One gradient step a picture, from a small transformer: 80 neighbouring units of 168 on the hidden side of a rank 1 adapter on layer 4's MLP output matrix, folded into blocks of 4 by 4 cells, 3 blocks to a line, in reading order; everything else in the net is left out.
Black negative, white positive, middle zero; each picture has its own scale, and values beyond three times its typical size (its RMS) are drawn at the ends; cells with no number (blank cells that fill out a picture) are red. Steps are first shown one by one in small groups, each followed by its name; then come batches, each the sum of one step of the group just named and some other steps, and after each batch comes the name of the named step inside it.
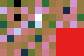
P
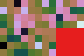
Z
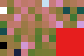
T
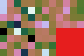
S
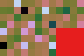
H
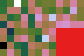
P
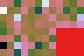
T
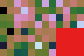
Z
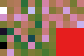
S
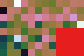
S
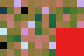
H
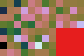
P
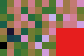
Z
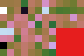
H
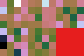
T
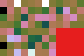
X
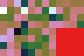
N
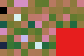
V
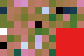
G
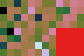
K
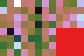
K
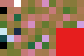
X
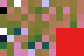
X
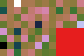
G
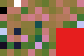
V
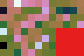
G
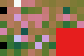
V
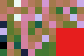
G
